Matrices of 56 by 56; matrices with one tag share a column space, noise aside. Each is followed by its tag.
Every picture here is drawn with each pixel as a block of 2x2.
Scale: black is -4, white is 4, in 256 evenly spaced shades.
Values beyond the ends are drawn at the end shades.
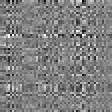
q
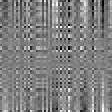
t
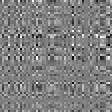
q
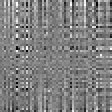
t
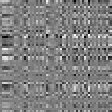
q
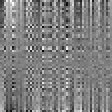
t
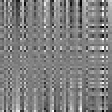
t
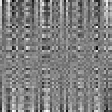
t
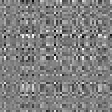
q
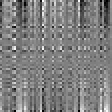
t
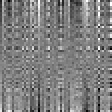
t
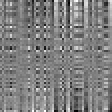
t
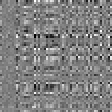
q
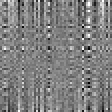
t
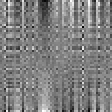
t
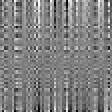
t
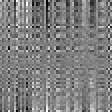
t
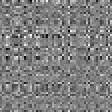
q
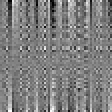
t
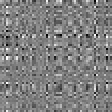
q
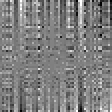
t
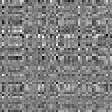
q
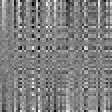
t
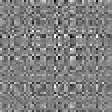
q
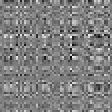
q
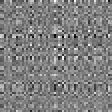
q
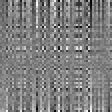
t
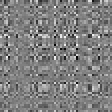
q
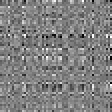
q
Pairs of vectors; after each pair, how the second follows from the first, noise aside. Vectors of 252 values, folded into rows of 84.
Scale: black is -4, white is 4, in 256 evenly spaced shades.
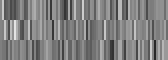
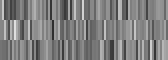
copied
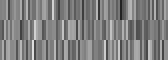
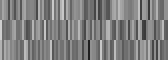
shuffled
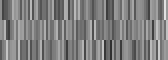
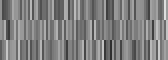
copied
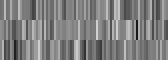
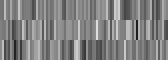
copied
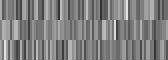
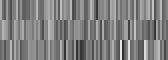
shuffled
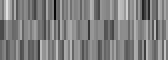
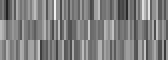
negated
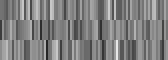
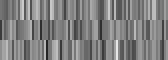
copied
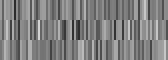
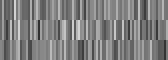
negated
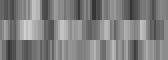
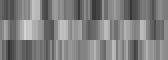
copied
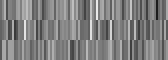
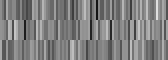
negated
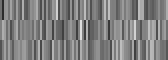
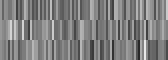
shuffled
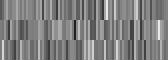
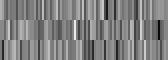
negated
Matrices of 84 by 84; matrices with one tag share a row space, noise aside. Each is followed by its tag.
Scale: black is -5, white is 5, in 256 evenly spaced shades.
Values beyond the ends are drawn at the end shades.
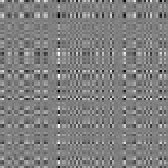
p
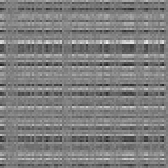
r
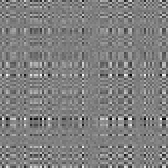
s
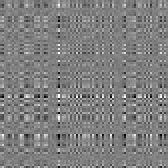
p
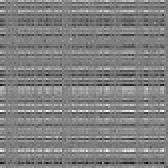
r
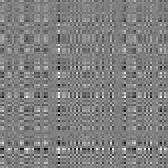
p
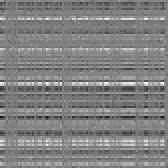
r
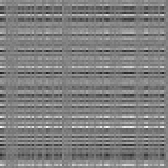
r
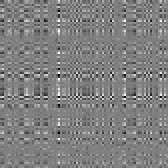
p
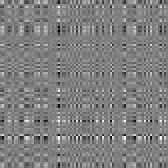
p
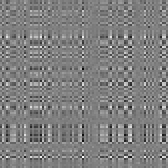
s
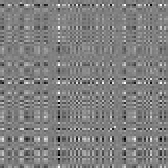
p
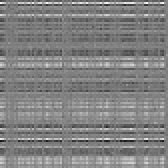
r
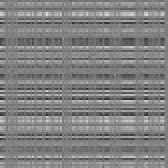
r
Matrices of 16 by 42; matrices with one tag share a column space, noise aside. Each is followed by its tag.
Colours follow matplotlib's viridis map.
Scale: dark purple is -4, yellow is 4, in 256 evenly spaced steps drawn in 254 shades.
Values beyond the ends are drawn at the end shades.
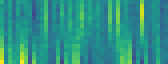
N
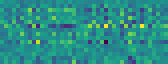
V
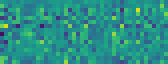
V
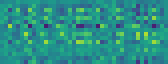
V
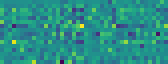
V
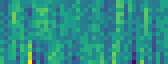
N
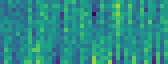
N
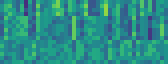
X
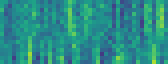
N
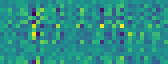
V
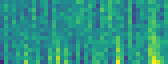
N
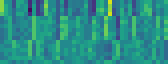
X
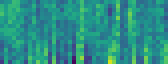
N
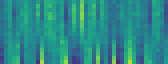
N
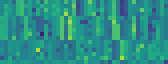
X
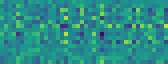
V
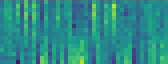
N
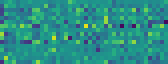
V
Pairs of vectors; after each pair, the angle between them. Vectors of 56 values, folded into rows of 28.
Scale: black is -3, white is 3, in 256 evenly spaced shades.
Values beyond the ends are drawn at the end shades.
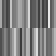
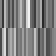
partly aligned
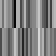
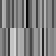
orthogonal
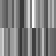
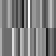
partly aligned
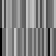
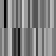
orthogonal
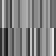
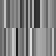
orthogonal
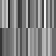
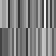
nearly parallel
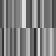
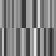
nearly opposite
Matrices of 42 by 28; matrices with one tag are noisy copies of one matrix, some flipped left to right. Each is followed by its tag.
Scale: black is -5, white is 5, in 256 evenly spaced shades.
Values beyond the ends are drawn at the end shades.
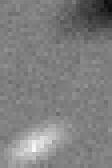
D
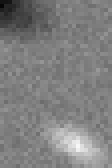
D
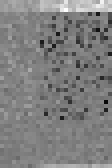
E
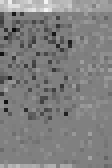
E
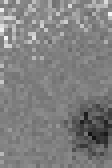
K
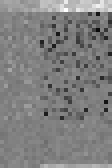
E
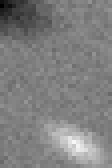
D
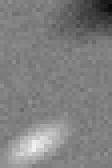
D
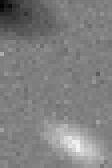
D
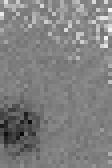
K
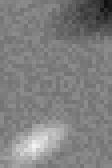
D
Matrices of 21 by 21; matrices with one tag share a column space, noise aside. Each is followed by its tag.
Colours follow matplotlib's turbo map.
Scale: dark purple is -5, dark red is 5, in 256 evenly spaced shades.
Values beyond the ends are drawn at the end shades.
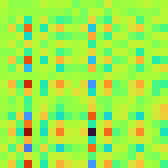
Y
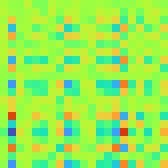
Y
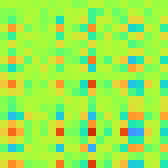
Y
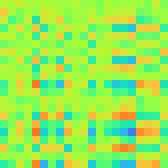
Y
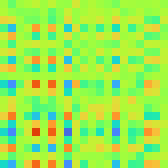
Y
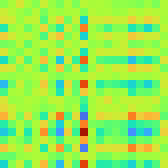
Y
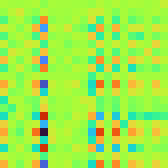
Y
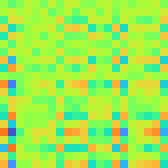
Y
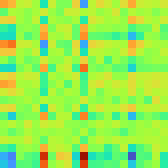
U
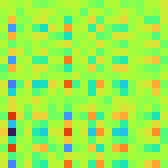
Y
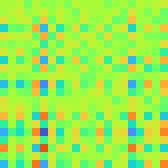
Y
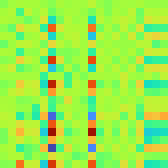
Y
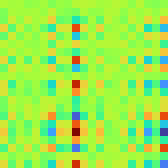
Y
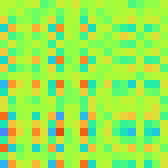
Y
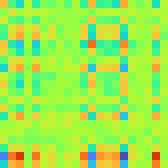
U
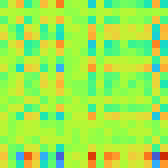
U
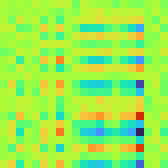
Y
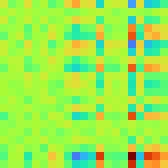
U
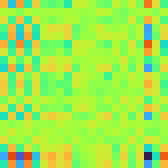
U
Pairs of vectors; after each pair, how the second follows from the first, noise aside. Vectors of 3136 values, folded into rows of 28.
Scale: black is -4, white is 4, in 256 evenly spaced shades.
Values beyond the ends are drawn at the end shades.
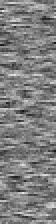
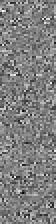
sign-scrambled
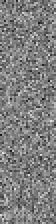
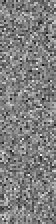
copied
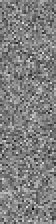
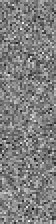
copied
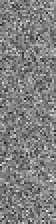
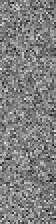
negated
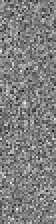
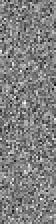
copied
